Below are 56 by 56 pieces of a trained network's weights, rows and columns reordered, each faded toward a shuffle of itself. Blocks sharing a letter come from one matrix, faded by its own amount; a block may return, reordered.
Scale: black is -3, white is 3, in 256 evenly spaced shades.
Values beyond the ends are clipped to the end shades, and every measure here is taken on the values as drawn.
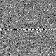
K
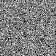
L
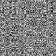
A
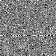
K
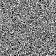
L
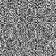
A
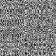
A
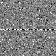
K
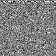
K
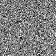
L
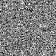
L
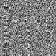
A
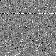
K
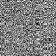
A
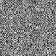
A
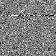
K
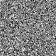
L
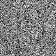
L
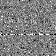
K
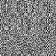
A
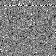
K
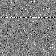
K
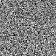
L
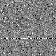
K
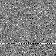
K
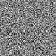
A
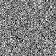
L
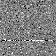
K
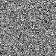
K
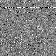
K
